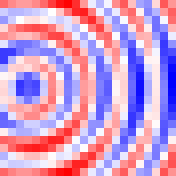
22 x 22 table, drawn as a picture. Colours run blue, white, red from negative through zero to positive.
The ninth with the lowest average is the middle right. Concentric rings centre on the middle left. No row or column stands out. On average the colour sits 50% of the way up the scale.
